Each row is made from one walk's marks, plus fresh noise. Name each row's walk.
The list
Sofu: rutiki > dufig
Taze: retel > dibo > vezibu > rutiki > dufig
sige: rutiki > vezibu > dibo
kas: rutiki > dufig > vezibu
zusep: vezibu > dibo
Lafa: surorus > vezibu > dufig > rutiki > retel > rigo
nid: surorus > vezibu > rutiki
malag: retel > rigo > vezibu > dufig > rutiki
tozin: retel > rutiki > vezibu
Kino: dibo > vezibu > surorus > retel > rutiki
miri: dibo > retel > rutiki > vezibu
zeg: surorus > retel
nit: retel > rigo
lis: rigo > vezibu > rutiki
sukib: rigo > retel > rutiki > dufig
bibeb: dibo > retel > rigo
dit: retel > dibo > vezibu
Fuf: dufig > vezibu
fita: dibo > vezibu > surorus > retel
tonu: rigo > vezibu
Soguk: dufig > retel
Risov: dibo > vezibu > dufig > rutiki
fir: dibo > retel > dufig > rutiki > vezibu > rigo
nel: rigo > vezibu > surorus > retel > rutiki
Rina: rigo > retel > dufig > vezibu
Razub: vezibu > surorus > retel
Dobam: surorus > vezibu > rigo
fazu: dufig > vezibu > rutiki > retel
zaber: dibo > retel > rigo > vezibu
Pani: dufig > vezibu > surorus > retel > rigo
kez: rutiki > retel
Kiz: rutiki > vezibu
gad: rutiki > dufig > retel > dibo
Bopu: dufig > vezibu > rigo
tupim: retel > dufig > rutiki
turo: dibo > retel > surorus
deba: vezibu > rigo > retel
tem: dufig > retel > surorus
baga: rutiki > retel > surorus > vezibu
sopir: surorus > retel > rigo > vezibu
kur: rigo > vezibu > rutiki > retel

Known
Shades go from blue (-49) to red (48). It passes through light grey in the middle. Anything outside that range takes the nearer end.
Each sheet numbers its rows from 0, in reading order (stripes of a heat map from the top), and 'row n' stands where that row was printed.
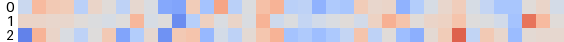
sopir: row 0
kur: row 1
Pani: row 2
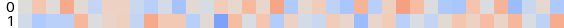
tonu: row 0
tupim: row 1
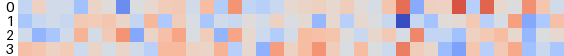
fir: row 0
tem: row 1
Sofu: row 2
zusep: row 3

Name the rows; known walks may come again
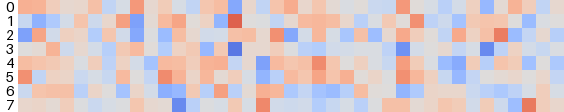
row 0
dit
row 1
Sofu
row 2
Bopu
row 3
Razub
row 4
zusep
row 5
sige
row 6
sopir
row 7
kur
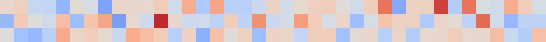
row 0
fir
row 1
Fuf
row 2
tupim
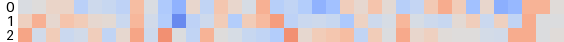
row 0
nel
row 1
deba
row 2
miri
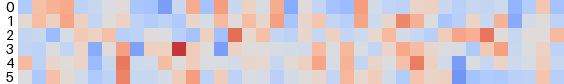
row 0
Dobam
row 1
tonu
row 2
sukib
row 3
kas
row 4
Kiz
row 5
nid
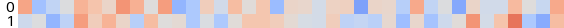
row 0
kez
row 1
Soguk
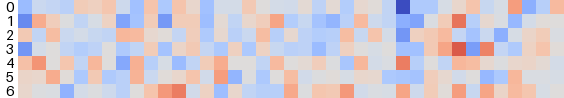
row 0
tem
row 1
Pani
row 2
baga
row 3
Lafa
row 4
zaber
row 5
fita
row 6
Taze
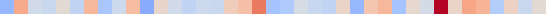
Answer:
Rina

